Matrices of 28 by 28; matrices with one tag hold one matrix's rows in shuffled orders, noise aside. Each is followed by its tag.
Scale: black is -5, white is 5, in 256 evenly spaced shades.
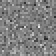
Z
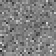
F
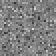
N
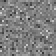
F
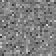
F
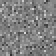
Z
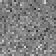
Z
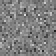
Z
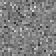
N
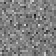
Z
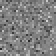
F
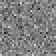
N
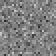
N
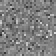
F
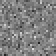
N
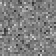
N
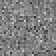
Z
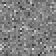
N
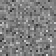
F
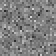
N
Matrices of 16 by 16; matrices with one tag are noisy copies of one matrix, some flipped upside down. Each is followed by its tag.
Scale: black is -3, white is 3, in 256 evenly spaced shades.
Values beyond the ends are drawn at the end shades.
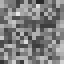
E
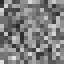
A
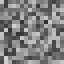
A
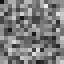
E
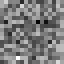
E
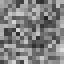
E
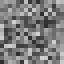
E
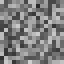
A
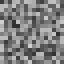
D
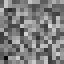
A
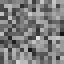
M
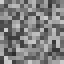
A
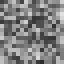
E
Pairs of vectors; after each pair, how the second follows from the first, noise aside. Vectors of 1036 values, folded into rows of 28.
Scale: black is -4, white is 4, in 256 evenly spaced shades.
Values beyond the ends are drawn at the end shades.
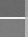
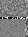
sign-scrambled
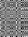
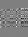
partly zeroed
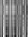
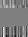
partly zeroed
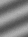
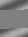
partly zeroed
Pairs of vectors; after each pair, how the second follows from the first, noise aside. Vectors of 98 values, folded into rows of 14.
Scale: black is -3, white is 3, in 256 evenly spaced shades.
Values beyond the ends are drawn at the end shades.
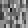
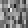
negated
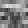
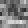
reversed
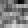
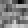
copied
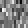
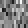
negated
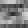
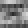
copied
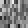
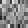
sign-scrambled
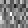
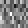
copied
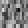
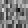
sign-scrambled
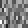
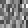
reversed
